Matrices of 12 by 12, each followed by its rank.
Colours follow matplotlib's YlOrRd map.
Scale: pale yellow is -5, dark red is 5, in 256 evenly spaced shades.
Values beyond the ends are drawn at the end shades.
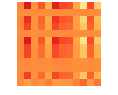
one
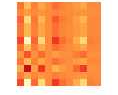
one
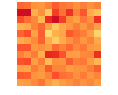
two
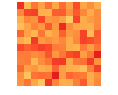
full rank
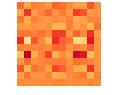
two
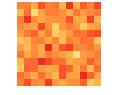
full rank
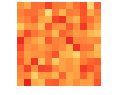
full rank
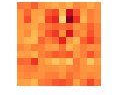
two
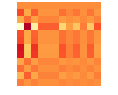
one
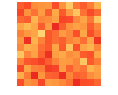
full rank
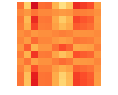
one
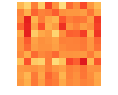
two
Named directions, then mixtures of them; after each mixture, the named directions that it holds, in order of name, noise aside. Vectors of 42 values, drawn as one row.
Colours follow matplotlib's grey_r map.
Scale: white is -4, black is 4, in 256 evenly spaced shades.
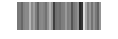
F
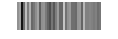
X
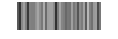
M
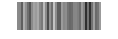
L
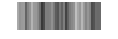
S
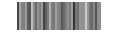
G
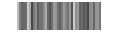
G, M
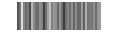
G, X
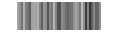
L, S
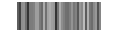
M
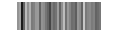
X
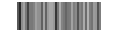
M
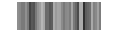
F, S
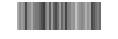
L, S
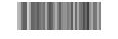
G, M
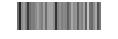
M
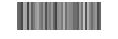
M, X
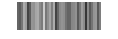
L, M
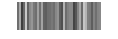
G, X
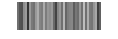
M, X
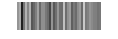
X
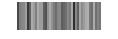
G, M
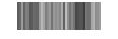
S, X
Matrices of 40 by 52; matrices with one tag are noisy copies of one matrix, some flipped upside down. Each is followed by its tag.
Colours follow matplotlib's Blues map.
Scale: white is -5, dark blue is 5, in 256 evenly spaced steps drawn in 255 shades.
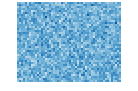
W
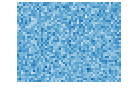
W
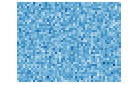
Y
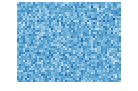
Y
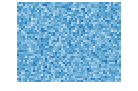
W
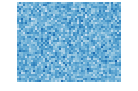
W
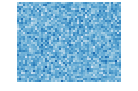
W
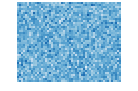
W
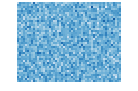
Y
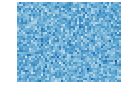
W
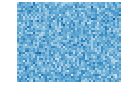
Y
